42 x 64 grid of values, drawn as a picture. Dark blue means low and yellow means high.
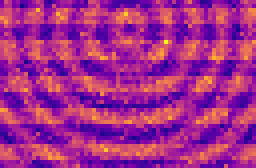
The values follow a bell shape. No overall slope runs across the table. Concentric rings centre on the top middle. Horizontal stripes repeat 5 times down the table.
